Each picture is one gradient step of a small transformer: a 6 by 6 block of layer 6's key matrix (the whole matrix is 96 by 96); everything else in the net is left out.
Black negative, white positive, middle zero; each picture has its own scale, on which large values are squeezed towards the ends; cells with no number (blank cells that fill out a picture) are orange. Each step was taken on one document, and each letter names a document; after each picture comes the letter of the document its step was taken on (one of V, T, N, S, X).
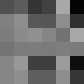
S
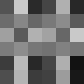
S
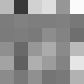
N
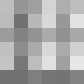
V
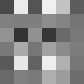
N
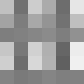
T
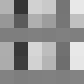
T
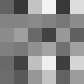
N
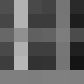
V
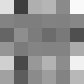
N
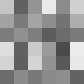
T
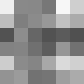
S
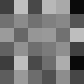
N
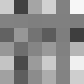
N
